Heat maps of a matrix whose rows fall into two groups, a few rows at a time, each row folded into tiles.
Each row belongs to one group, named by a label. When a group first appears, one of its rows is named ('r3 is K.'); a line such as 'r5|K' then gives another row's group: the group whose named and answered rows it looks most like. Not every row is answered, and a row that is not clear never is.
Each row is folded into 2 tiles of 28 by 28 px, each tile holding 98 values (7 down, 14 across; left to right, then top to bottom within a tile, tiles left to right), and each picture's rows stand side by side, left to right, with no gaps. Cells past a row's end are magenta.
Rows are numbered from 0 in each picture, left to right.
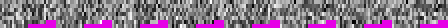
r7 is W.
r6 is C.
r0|W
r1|C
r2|W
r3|C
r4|C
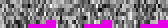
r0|C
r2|W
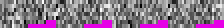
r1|C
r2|C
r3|C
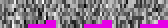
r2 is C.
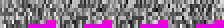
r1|C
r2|C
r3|W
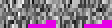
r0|C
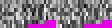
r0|W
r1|W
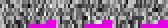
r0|C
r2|C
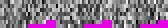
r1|W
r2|W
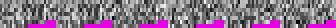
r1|W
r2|C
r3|W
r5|C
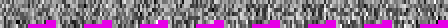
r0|C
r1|C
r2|C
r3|C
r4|W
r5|W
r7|W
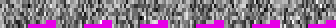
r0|C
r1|C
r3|W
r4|C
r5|W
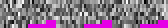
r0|C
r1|W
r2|C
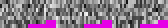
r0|C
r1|W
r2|C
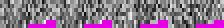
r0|C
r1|C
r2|W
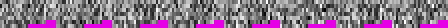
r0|C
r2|W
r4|W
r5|W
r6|W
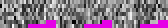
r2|W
